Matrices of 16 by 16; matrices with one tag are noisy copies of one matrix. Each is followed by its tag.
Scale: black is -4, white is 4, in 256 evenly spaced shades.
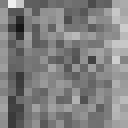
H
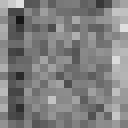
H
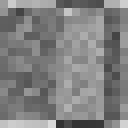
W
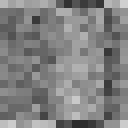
W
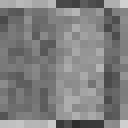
W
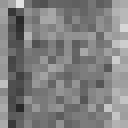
H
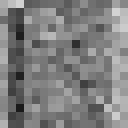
H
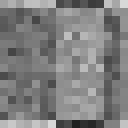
W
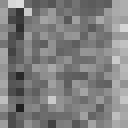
H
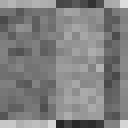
W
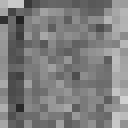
H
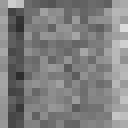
H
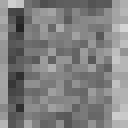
H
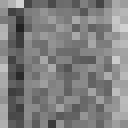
H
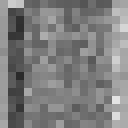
H
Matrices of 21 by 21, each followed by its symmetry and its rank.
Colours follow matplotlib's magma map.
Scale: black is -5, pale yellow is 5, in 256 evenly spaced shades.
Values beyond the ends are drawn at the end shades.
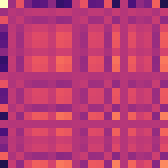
symmetric, rank one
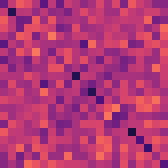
symmetric, full rank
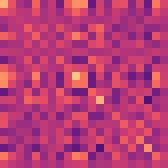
symmetric, rank three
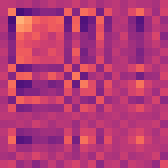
symmetric, rank two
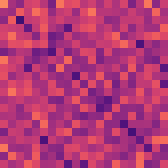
symmetric, full rank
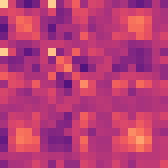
symmetric, rank three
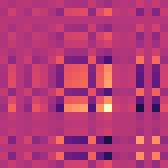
symmetric, rank one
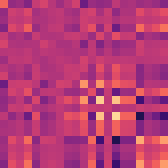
symmetric, rank two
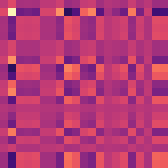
symmetric, rank one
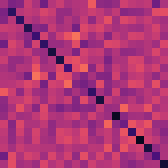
symmetric, full rank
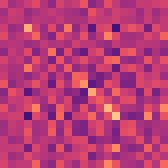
symmetric, rank three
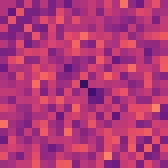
symmetric, full rank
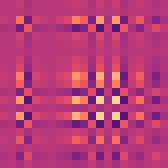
symmetric, rank one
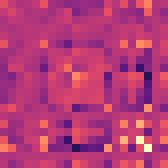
symmetric, rank two
